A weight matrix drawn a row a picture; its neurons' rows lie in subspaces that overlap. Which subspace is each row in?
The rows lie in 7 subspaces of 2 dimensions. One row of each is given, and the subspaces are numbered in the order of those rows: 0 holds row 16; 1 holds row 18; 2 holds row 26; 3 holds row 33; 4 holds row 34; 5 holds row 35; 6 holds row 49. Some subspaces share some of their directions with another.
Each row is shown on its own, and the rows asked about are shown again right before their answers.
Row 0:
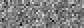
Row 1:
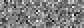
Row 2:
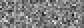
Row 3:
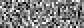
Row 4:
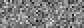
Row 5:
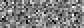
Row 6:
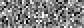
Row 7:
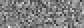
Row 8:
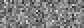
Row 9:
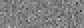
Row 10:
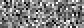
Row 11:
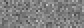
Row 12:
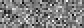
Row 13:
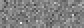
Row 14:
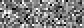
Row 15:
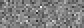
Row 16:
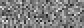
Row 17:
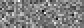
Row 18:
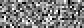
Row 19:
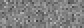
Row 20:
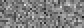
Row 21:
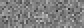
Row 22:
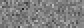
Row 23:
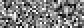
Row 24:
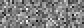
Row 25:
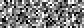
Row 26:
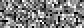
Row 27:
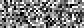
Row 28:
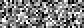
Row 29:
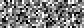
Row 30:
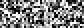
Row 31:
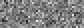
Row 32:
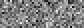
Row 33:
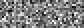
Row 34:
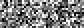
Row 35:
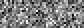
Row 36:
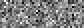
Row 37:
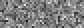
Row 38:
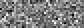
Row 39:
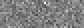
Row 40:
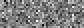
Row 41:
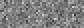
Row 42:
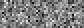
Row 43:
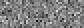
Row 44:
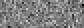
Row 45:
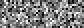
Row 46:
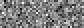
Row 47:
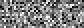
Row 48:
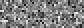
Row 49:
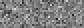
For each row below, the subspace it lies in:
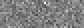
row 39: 4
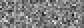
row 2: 3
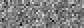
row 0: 4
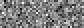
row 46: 2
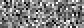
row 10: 1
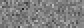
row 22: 1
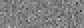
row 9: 4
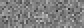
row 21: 0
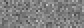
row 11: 1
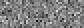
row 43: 0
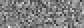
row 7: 4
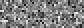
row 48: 2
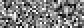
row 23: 2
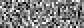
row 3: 1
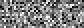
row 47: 0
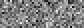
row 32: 3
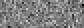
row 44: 4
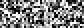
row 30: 6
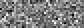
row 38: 3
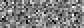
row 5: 3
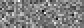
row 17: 3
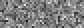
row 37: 2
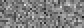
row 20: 2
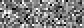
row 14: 6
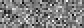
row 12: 6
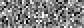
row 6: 0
